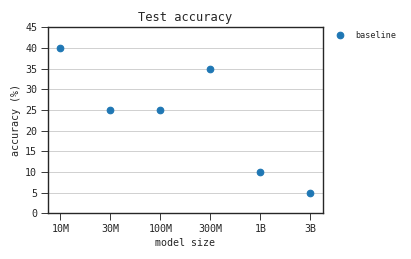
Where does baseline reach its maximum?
10M
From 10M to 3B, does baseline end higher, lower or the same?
lower
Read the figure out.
Title: Test accuracy
x-axis: model size, ticks 10M 30M 100M 300M 1B 3B
y-axis: accuracy (%), ticks 0 5 10 15 20 25 30 35 40 45
Legend: baseline
Values:
baseline: 40 25 25 35 10 5
